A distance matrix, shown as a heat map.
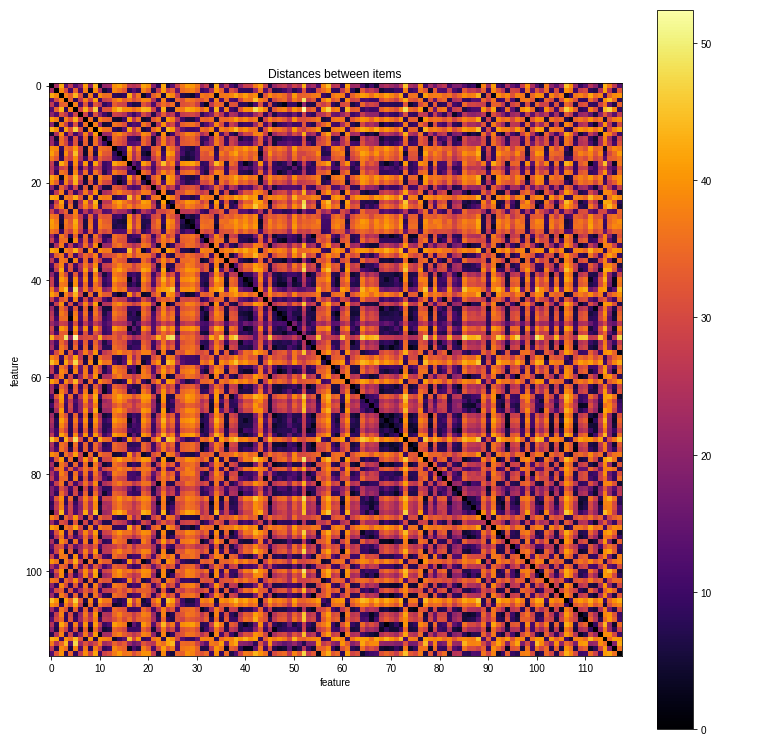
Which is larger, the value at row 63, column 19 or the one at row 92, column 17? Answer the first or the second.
the first
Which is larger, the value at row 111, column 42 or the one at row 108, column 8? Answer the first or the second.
the first
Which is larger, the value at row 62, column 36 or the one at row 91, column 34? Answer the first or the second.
the first
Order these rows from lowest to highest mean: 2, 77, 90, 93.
90, 93, 77, 2
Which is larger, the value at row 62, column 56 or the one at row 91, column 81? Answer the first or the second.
the second
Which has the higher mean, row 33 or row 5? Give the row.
5
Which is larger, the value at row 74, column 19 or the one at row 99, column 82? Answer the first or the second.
the first
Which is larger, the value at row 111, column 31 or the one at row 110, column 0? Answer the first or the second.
the second
